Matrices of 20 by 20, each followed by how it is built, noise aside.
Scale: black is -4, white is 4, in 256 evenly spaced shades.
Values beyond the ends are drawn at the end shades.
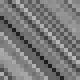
Toeplitz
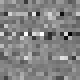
uneven rows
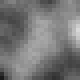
smooth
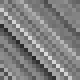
Toeplitz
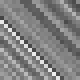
Toeplitz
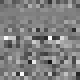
uneven rows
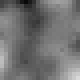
smooth
